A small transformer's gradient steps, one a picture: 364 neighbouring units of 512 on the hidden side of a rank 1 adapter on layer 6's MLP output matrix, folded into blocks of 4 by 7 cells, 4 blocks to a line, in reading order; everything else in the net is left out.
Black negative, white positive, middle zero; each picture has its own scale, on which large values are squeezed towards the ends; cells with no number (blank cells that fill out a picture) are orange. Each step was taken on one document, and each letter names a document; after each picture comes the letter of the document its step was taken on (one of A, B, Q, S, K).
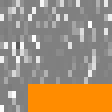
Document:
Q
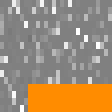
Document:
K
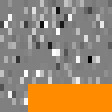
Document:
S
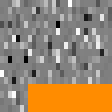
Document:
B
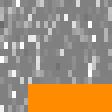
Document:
Q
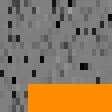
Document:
B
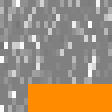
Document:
Q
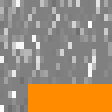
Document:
Q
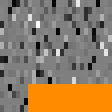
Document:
K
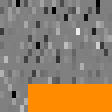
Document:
K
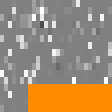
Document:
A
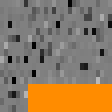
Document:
B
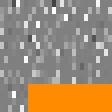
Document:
K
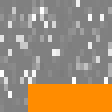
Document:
A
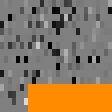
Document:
S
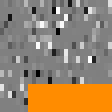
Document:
S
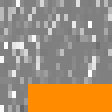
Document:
Q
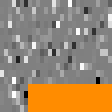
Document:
B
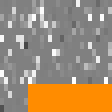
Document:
A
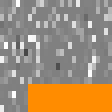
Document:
Q
